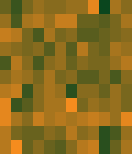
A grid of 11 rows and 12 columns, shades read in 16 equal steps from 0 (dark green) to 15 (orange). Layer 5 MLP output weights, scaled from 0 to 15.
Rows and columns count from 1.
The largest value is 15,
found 2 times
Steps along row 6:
up down down up down up down same up down up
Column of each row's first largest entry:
9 6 1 8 2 2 2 7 1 1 2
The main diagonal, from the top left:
6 4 7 8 8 7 2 7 12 2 6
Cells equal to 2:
3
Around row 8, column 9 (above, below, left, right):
8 12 7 8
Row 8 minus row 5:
10 -8 -3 4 2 1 9 -1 2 1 0 -4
